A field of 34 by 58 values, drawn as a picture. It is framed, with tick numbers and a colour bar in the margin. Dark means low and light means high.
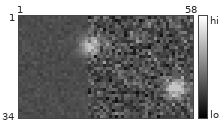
Seam: vertical, 40% of the way across, the left part calmer. Slope: none. Odd rows or columns: none. Average level on the scale: 30%. Bumps: two.
